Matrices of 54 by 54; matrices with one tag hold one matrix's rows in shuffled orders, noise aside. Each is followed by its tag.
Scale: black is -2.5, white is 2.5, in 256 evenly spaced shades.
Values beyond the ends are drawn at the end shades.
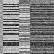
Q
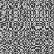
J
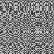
J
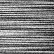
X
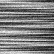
X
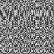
J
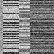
Q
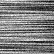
X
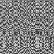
J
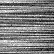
X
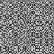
J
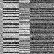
Q
